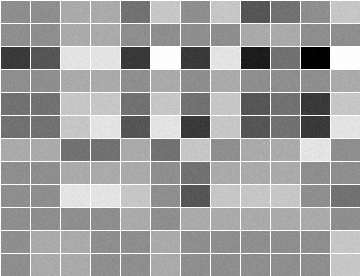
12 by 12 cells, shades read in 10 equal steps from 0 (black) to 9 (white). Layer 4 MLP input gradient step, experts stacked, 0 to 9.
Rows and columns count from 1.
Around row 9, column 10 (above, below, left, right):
6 6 7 5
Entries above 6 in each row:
3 0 5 0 5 5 2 0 6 0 1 1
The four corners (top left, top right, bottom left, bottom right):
5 7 5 7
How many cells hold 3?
6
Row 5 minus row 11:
-1 -2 1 2 -1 1 -1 2 -2 -1 -3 0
